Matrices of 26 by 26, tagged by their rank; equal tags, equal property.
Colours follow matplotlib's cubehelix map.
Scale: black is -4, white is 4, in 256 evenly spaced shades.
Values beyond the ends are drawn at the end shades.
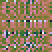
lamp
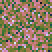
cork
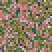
cork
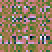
lamp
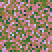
cork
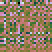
lamp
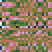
lamp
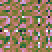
lamp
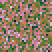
cork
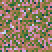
cork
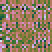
lamp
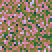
cork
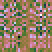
lamp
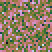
cork
